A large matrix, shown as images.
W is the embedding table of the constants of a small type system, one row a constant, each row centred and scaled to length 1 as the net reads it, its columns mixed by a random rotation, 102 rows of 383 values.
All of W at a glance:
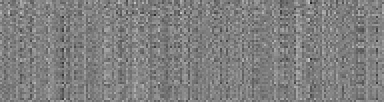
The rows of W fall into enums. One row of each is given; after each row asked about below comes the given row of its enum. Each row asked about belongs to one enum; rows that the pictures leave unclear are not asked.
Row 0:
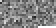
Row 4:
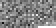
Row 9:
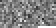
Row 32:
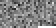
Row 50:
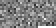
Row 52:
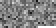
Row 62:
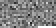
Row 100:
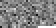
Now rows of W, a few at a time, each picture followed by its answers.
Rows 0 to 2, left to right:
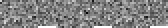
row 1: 52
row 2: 0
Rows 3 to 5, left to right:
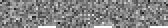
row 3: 0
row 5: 52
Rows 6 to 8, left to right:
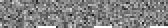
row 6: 52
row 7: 100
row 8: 62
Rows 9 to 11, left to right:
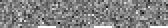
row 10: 4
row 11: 52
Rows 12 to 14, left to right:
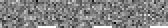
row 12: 52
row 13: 52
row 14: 4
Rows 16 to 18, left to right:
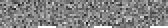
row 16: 32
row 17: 62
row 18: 0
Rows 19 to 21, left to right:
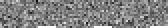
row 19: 52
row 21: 0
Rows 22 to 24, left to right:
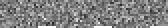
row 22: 50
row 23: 9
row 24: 0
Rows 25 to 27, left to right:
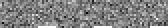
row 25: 4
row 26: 52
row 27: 50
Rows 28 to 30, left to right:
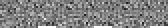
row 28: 50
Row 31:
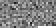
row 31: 62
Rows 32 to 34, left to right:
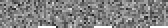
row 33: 100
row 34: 0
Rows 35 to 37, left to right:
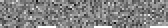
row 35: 52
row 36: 32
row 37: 4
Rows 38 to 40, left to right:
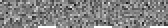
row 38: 0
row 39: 32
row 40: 62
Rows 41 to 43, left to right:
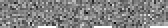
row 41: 62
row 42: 52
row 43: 4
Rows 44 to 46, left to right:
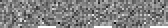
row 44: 9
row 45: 4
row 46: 4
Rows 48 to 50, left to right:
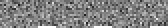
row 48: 32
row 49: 62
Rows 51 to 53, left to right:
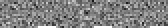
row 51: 62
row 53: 62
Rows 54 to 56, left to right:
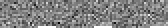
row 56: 4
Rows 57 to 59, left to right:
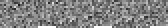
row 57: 32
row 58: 0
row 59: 0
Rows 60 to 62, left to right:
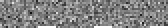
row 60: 52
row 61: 0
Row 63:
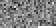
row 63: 32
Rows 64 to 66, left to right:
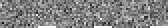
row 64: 4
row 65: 50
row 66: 0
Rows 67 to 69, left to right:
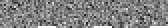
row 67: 32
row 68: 62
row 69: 100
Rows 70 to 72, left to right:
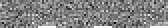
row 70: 4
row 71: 62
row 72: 4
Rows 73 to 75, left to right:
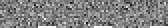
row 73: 50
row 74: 62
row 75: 32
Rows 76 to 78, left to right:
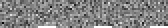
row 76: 4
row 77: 32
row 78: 62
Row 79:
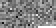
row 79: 4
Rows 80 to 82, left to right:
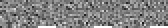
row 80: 100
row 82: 62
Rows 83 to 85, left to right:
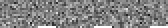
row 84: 0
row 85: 100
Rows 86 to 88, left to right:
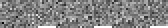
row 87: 0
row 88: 0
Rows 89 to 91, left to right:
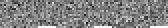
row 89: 32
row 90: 62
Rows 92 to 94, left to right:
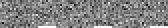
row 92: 4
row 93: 32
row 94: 62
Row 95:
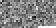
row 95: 0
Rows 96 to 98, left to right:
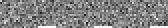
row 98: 50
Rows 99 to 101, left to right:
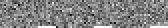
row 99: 32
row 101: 4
